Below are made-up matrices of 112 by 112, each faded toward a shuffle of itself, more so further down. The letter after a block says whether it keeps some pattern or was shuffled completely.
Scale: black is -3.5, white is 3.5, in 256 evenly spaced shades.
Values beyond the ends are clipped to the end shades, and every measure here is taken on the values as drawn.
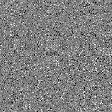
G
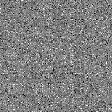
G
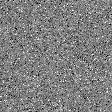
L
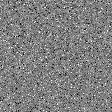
L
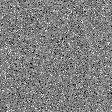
L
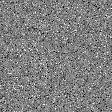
L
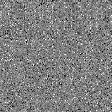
G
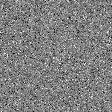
L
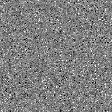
G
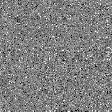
G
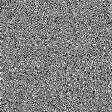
G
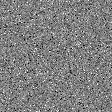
L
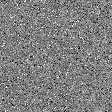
L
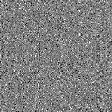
G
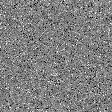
L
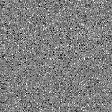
G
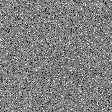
L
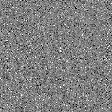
G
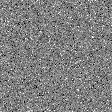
L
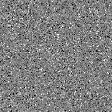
G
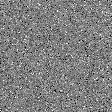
L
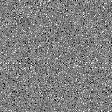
G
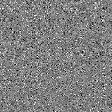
G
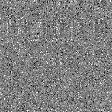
G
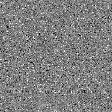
G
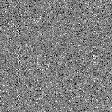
G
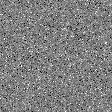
L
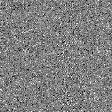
G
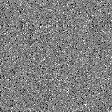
G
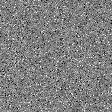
L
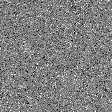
L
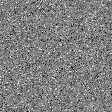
L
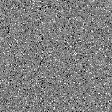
G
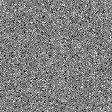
G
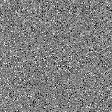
G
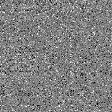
G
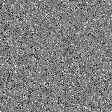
L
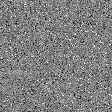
L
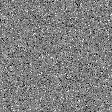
L
